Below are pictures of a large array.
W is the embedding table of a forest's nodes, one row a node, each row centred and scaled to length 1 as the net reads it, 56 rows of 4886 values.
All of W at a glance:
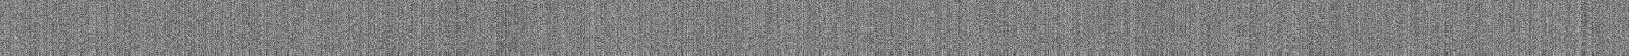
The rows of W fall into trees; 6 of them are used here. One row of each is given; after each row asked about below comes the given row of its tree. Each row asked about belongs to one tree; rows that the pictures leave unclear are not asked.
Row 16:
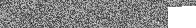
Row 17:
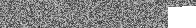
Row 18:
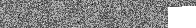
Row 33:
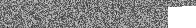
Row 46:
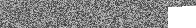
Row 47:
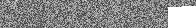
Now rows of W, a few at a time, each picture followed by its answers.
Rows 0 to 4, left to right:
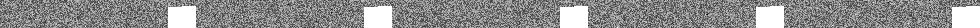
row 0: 47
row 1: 18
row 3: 33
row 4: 17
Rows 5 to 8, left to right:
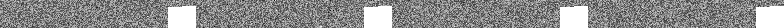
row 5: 46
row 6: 33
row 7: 17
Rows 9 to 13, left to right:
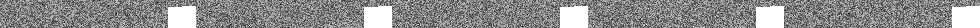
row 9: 17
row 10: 16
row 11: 47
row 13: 33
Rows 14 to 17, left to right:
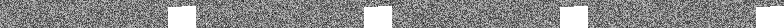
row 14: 16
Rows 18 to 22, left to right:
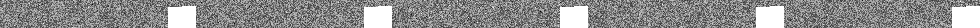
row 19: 33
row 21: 17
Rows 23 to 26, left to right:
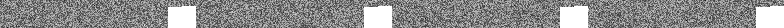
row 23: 47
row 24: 33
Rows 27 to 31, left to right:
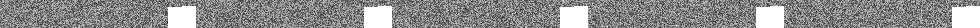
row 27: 18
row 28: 16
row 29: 18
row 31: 16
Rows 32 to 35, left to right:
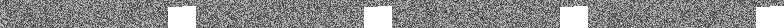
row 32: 16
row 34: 47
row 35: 16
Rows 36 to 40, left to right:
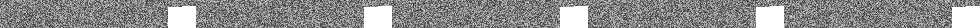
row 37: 46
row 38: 46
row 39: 33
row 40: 47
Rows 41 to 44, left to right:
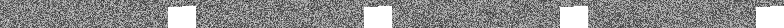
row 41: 46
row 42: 33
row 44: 16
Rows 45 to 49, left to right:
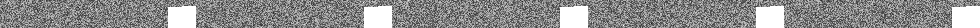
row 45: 47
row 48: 46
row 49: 16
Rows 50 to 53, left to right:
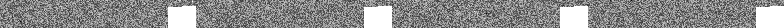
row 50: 33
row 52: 16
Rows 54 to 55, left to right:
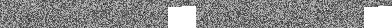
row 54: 16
